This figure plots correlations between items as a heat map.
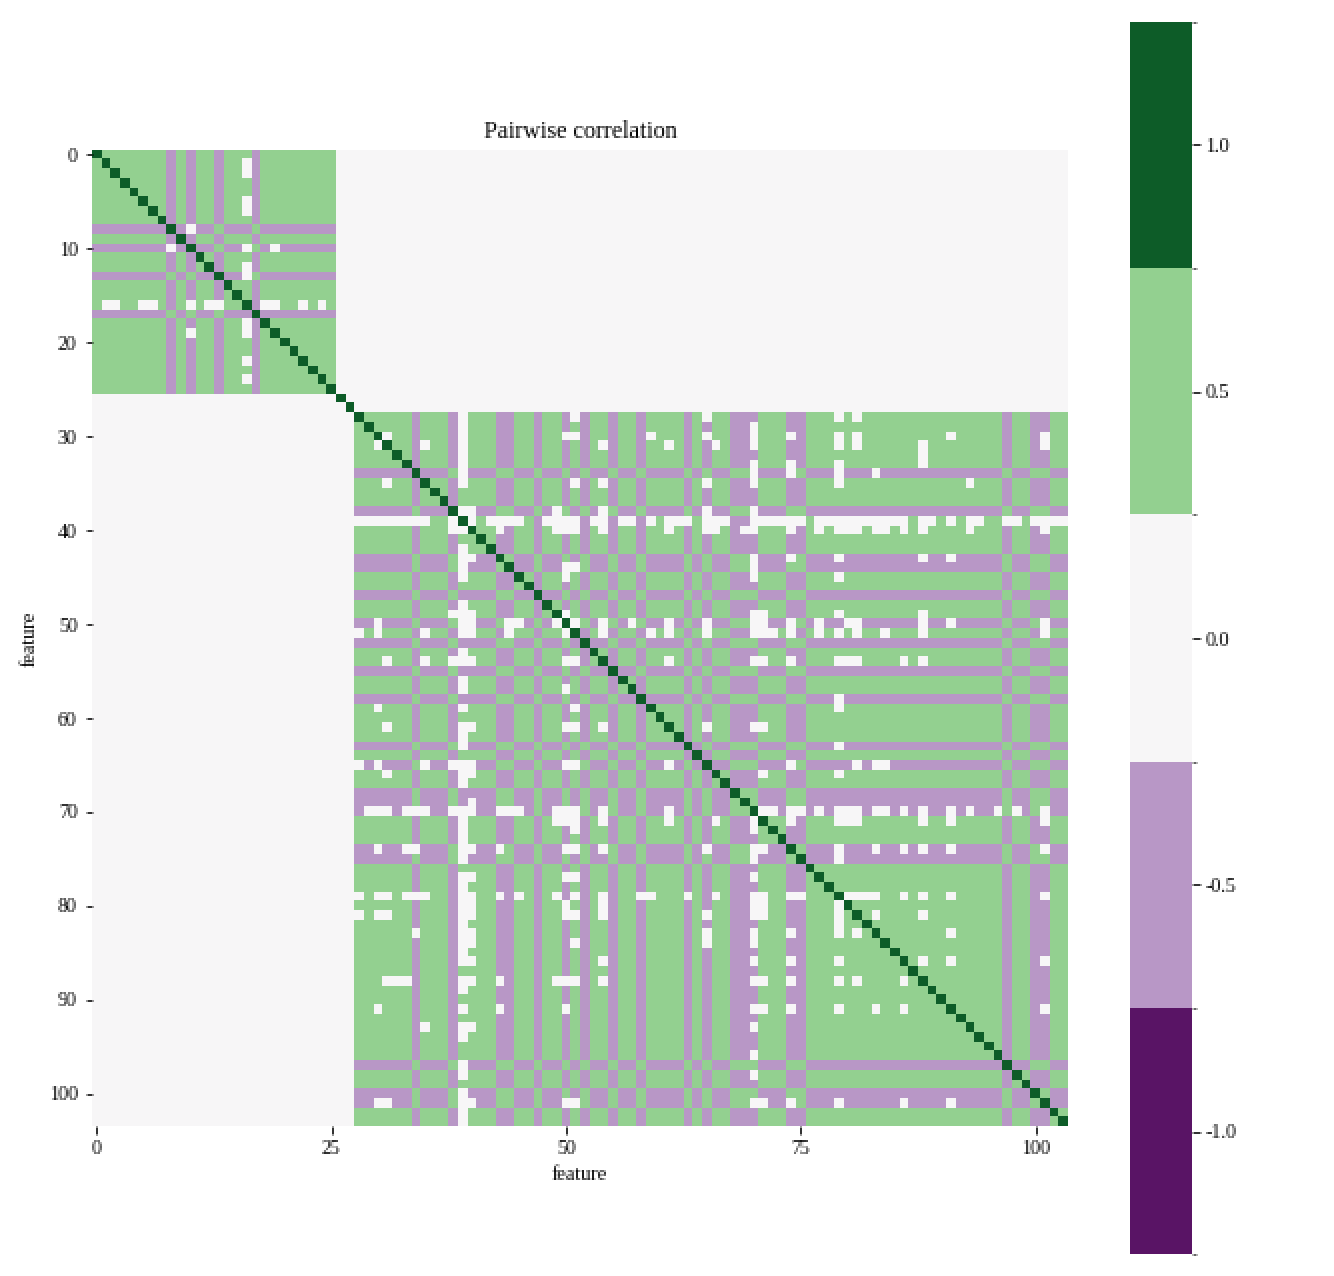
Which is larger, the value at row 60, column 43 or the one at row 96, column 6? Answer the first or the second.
the second
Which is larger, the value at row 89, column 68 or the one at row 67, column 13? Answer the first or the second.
the second
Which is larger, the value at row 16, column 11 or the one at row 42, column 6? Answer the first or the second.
the first
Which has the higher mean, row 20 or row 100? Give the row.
20
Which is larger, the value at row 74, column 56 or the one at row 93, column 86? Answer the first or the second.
the second
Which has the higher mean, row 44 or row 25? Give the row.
25
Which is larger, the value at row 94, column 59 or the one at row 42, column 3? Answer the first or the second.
the first
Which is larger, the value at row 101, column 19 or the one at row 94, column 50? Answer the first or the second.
the first
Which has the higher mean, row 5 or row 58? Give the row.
5
